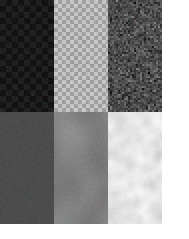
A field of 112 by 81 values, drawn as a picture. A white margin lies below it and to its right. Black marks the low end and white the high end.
It is made of 2 by 3 panels. Panel 1,1: very low, checkered, faint in contrast. Panel 1,2: high, checkered. Panel 1,3: low, fine-grained. Panel 2,1: low, flat. Panel 2,2: middling, smooth, faint in contrast. Panel 2,3: very high, blotchy, faint in contrast.
